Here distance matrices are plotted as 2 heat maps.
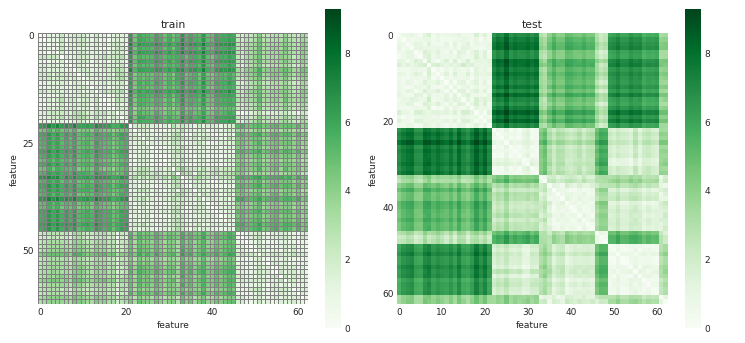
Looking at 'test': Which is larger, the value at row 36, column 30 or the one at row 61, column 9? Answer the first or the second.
the second
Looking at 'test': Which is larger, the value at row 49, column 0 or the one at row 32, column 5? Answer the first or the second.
the second
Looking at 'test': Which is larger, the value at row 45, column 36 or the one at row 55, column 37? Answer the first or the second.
the second
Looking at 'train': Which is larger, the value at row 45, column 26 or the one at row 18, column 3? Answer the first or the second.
the second
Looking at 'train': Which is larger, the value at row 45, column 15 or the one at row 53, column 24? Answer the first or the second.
the first
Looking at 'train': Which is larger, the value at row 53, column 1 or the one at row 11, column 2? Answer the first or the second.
the first
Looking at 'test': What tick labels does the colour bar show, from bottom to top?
0, 2, 4, 6, 8
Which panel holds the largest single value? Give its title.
test
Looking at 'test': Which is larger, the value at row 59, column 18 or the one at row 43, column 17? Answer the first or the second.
the first
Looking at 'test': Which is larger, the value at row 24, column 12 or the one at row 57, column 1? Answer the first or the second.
the first
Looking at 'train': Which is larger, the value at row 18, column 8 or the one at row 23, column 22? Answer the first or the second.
the first
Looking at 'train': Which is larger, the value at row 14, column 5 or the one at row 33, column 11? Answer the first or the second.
the second
